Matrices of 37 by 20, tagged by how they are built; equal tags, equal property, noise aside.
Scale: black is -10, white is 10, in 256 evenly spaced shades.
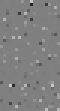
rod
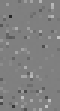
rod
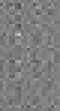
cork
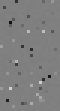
rod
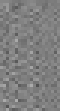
cork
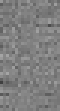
cork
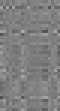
cork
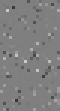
rod
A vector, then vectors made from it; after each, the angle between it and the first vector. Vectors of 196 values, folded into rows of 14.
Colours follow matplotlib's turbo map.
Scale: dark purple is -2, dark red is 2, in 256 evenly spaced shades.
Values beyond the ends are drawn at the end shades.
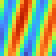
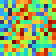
partly aligned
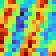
nearly opposite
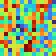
partly opposed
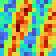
nearly parallel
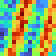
nearly parallel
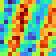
nearly parallel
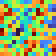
partly opposed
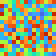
orthogonal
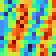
nearly parallel
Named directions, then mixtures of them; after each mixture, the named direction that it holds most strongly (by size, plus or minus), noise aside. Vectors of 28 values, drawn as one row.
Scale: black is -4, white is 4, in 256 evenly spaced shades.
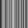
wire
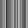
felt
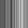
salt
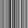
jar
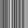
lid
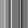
salt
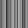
felt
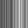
salt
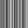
lid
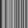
wire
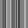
felt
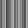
felt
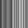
salt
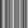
wire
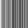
wire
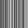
lid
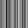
felt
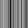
lid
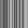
lid
